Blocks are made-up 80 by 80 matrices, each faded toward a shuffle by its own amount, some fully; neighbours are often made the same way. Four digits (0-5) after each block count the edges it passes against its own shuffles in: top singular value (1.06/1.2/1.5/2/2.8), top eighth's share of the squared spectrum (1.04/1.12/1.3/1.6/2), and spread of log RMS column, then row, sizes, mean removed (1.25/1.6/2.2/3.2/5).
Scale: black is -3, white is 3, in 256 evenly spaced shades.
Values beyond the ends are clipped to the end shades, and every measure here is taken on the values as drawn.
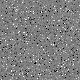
1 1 0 0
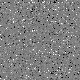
2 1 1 0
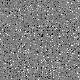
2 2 1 1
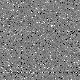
2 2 1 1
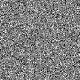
3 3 1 1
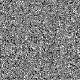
3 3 2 1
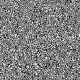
3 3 1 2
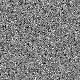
0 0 0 0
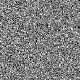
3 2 1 0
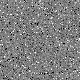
2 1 0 1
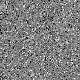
3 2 1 0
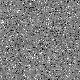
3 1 0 0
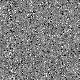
0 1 1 0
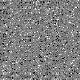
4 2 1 1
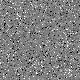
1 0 0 0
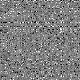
4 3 1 3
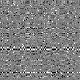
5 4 2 3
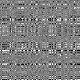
5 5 3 4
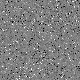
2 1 0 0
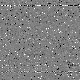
4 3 0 1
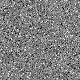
2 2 0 0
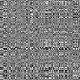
5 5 4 4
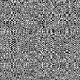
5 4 3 3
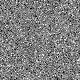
0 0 0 0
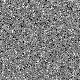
0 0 0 0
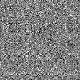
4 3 1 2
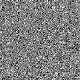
3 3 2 1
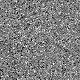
2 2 0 0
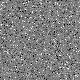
0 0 0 0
